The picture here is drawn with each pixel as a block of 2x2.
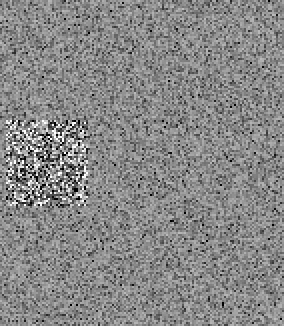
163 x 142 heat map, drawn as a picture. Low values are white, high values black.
Roughest part: middle left. Grain: fine. Odd patch: rougher, in the middle left. Stripes: none.
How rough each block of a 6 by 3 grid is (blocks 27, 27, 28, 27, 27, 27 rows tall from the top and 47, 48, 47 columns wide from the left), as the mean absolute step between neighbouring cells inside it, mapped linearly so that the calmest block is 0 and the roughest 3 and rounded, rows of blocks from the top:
000
000
300
300
000
000
